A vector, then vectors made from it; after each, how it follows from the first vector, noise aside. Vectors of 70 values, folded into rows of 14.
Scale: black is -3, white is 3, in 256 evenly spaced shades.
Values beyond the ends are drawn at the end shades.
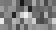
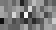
sign-scrambled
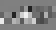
partly zeroed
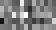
sign-scrambled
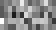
sign-scrambled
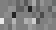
partly zeroed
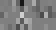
partly zeroed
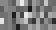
sign-scrambled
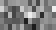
reversed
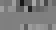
partly zeroed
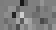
partly zeroed
